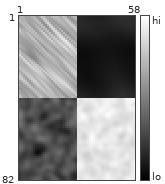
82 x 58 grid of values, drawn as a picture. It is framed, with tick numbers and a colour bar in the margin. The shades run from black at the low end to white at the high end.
It is made of 2 by 2 panels. Panel 1,1: high, slanting down to the right. Panel 1,2: very low, smooth, faint in contrast. Panel 2,1: low, blotchy. Panel 2,2: very high, blotchy, faint in contrast.
